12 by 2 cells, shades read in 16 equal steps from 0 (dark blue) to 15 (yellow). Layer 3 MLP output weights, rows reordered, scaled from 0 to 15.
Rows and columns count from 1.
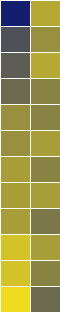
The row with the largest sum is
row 10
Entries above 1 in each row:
1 2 2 2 2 2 2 2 2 2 2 2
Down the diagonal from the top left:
0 9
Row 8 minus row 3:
5 -1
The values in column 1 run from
0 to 15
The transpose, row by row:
0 4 5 6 9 9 10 10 10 13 13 15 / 11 9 11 8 8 10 8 10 7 10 8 6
